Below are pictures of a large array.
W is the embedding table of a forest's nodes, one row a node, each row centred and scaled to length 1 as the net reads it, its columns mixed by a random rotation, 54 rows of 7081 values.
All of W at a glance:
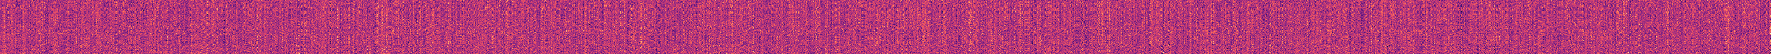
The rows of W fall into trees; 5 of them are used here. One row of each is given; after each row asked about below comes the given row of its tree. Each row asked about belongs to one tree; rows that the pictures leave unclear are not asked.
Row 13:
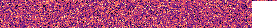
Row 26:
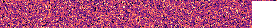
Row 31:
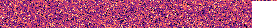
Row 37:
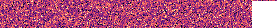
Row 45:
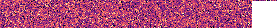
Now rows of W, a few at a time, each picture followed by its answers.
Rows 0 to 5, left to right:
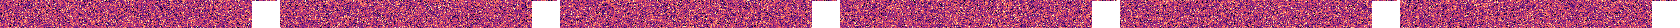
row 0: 45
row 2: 13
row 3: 37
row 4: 13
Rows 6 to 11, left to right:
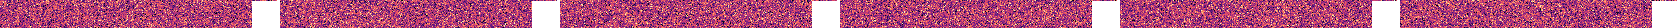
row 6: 13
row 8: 37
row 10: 37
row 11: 13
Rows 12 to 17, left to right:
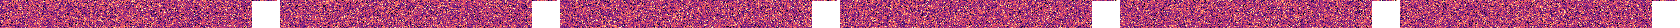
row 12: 13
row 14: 37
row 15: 37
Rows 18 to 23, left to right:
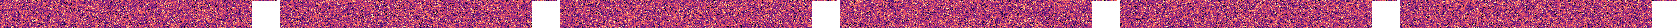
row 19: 13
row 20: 37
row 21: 31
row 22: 13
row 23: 13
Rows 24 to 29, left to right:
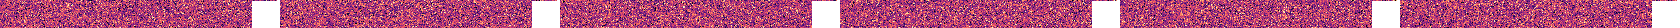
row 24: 45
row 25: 13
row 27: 37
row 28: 37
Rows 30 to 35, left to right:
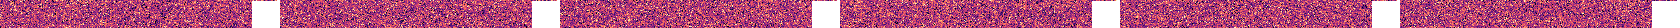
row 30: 31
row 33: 31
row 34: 13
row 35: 45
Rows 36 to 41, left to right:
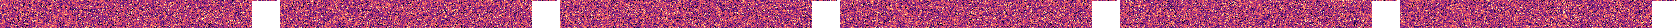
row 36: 37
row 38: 45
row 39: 37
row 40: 31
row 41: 37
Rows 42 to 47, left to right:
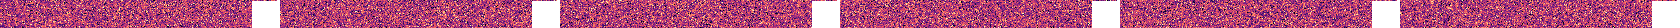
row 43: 37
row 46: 26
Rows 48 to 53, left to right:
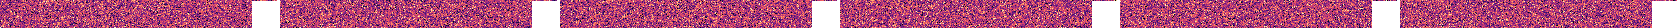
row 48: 13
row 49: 26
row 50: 13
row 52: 45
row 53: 26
